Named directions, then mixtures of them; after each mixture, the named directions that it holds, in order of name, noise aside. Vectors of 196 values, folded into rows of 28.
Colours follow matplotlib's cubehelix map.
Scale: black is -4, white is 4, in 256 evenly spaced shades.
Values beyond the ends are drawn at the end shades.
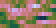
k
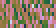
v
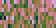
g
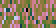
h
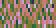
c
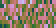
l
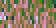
g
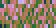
l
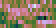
c, k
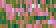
k, v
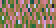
c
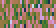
v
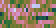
h, k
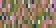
c, g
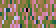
h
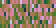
l, v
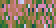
c, l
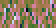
c, h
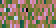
h, l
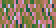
c, h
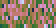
c, l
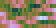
k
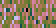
h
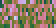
h, l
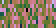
g, h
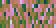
l, v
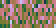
l, v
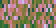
c, l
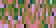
l, v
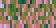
l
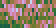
k, l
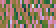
v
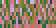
c, l
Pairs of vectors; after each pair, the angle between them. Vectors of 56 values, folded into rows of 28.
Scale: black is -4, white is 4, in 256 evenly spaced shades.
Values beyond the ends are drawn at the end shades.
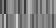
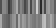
orthogonal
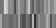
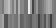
partly aligned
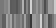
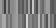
partly opposed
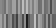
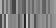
partly opposed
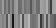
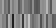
nearly parallel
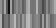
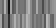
nearly parallel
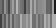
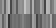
partly opposed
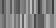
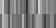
partly opposed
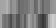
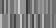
orthogonal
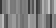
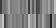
nearly parallel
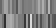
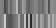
nearly opposite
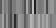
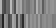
orthogonal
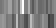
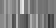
nearly parallel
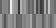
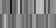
nearly opposite
